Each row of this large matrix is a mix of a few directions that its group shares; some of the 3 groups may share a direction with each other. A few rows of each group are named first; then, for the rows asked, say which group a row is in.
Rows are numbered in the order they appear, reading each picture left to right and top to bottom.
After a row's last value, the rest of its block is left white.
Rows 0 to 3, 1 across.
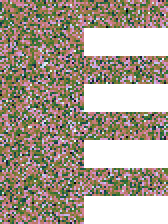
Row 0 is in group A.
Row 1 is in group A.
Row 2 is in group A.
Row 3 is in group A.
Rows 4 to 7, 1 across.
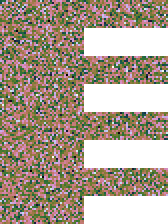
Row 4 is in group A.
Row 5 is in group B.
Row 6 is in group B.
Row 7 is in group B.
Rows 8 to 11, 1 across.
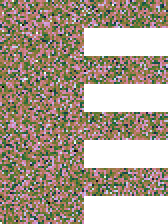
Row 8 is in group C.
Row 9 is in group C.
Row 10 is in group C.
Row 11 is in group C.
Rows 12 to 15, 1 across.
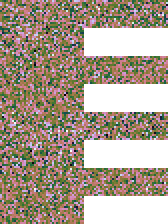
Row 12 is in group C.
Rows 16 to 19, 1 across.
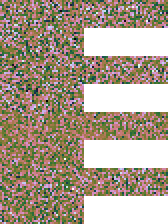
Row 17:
C
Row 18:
B
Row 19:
B
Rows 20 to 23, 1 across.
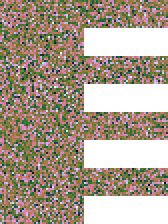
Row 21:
A
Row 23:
B
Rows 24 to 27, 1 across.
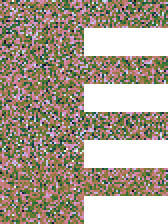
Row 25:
A
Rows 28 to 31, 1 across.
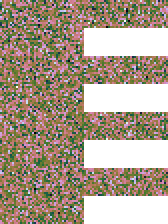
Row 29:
B
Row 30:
A
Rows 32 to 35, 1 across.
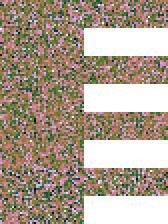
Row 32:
C
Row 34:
A
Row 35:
B
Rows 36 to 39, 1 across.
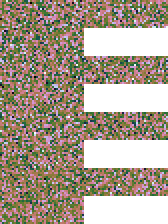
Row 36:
B
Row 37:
C
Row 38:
B
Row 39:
C
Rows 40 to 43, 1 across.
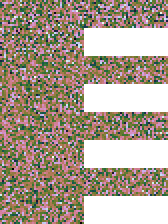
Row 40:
C
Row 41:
A
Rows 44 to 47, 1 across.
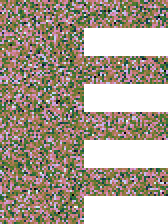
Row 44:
C
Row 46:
A
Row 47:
B
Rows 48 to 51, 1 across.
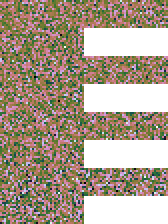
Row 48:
B
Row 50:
A
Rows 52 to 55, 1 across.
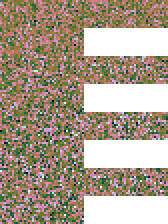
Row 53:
B
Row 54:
B
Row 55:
B
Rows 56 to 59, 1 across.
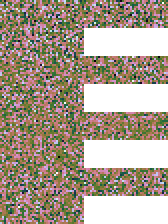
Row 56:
A
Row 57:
B
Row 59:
C
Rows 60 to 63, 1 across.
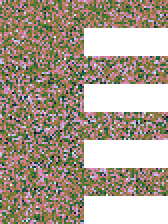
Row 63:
A
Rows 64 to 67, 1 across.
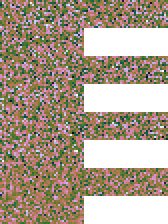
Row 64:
B
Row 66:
B
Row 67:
C
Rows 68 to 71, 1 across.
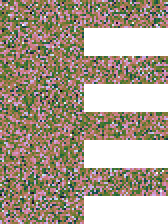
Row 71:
A
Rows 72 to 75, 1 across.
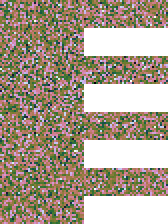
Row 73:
C
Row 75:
A
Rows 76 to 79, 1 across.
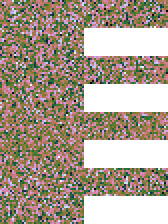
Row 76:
C
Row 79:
A
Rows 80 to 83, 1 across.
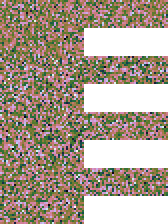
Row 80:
A
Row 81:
A
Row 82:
A
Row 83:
C
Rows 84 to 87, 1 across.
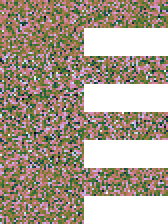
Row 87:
C
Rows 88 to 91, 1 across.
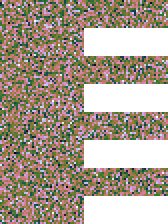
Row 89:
B
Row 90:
A
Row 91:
B
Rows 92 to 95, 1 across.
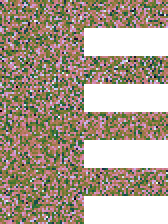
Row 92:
B
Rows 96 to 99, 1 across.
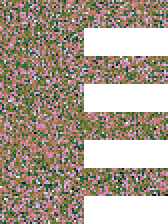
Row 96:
A
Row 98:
A
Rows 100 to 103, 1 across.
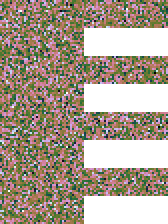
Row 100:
A
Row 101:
A
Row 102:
C
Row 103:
C
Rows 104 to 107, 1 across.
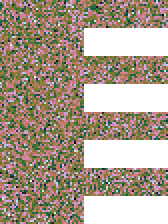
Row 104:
A
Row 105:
C
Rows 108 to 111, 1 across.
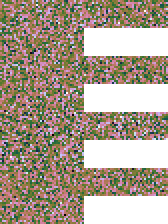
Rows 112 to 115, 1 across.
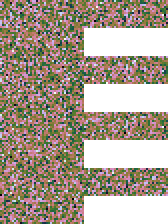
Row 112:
A
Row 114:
A
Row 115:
C
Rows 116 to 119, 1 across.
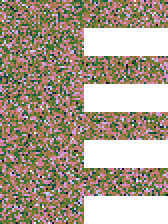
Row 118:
B
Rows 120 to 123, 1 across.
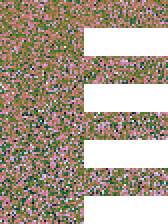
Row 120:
B
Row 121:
C
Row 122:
B
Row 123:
A
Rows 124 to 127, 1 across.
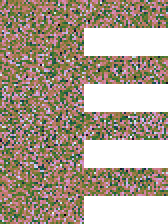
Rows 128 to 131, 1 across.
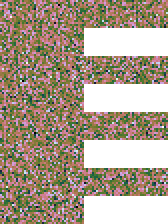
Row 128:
A
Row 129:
C
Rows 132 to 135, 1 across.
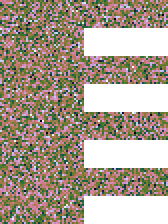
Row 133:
C
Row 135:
A
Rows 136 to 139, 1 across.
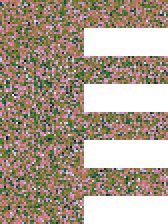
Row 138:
A
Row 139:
A
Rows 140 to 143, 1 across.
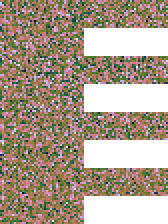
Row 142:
C
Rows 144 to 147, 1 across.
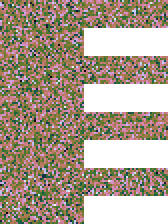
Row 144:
B
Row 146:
A
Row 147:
A
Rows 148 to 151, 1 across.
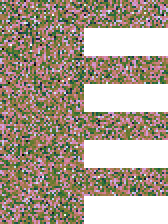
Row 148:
C
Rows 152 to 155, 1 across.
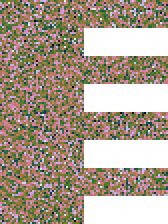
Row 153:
C
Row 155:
B
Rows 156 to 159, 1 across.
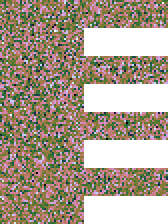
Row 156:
A
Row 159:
C
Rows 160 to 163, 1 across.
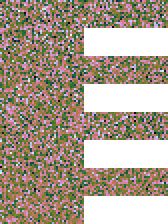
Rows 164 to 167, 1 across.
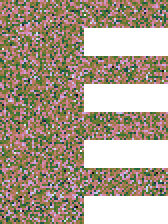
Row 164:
C
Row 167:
A
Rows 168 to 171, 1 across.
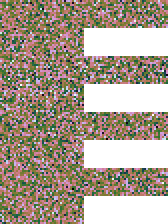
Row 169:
C
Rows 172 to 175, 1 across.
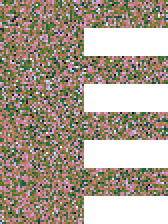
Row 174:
B
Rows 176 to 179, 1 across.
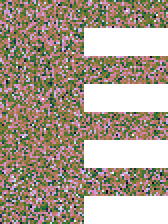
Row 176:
A
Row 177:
A
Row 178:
C
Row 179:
C
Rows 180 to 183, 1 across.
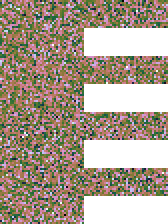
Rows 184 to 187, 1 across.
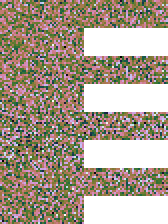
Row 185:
B
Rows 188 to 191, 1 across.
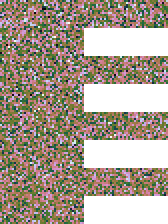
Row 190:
C
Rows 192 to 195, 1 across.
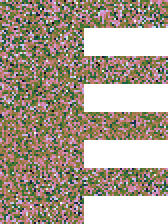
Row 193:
C
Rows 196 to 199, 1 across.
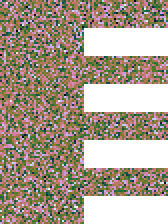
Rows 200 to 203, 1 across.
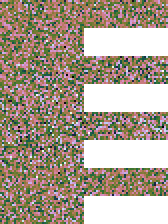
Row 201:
B
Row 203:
A
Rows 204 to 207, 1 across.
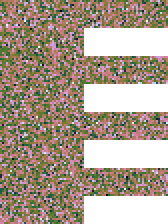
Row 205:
B
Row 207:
A
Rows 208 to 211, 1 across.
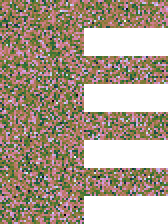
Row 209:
B
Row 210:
A
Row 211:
B
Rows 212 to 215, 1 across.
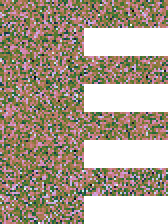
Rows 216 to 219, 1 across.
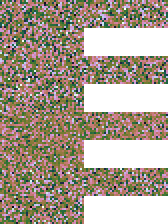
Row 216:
A
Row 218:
C
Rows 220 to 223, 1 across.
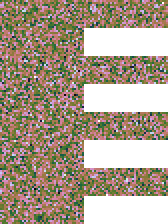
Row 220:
A
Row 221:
B
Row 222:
B
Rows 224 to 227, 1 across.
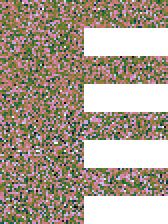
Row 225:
B
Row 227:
A
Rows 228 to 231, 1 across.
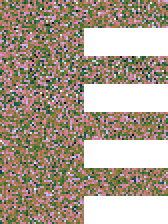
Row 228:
B
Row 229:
B
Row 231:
B
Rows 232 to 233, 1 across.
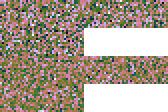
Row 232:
A
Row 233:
C
